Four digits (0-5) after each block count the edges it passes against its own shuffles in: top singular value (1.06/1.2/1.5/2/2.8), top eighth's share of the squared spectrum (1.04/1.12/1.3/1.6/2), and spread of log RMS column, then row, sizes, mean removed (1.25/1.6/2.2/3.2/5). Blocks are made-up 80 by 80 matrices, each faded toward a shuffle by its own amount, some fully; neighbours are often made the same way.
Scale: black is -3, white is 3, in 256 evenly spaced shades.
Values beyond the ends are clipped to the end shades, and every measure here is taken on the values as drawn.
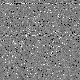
3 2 0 1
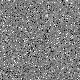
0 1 0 0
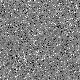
0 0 0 0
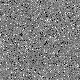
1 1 0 0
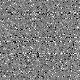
3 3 0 2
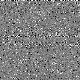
3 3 0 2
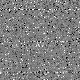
3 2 0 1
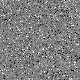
2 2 0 0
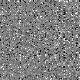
3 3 2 1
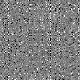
4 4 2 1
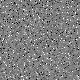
1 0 0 0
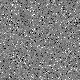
0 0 0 0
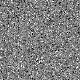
0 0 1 0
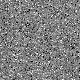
0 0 0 0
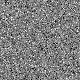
0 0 0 0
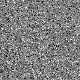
2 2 0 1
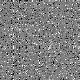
4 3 2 1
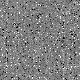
2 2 1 0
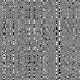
5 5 4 2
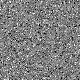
0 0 0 0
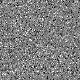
3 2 1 1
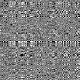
5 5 3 3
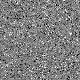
2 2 0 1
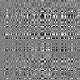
5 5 4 4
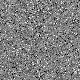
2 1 0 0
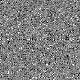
3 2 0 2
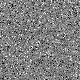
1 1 0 0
